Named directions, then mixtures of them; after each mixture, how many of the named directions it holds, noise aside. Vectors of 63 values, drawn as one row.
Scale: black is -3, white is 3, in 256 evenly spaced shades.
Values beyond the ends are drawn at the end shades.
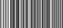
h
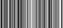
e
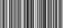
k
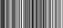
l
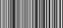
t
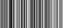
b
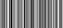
two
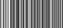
one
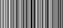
three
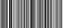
three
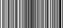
one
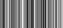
two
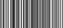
two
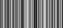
one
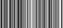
one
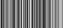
three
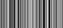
three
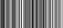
one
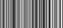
two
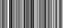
two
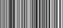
two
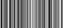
one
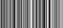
three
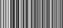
one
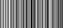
three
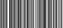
two
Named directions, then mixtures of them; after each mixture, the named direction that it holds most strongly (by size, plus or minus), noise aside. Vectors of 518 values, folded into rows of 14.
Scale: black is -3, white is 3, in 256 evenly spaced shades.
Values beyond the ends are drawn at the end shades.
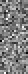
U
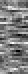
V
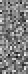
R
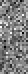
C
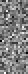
U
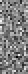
R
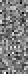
R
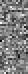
U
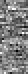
V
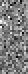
C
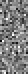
U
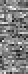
V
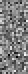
R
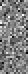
C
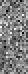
C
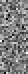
U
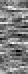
V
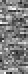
V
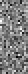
R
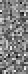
R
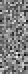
R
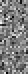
U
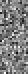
U
